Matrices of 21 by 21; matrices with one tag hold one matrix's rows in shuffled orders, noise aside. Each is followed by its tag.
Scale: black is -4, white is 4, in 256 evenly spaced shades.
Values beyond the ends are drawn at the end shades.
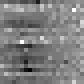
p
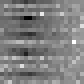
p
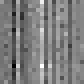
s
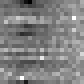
p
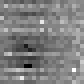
p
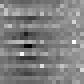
p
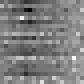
p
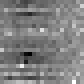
p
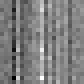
s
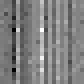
s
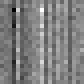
s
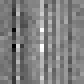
s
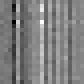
s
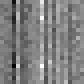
s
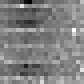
p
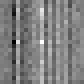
s
